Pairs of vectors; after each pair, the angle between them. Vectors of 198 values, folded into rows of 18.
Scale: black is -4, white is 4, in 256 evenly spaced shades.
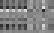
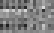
nearly parallel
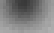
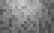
nearly opposite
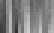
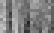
nearly opposite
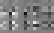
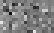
partly aligned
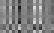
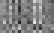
nearly parallel
